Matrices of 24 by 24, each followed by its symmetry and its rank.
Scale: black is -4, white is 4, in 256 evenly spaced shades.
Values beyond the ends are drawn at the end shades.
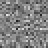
neither, rank five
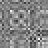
symmetric, rank three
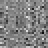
neither, rank five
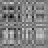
neither, rank two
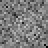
symmetric, full rank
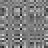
neither, rank two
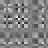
symmetric, rank two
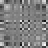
symmetric, rank two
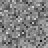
symmetric, full rank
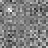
symmetric, rank three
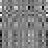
neither, rank two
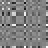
symmetric, rank two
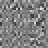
neither, rank five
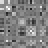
symmetric, rank three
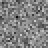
symmetric, full rank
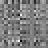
neither, rank two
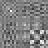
symmetric, rank three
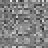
neither, rank five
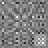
symmetric, rank three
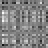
neither, rank two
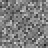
symmetric, full rank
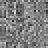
neither, rank five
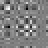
symmetric, rank two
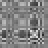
symmetric, rank two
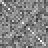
symmetric, full rank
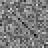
symmetric, full rank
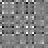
symmetric, rank two
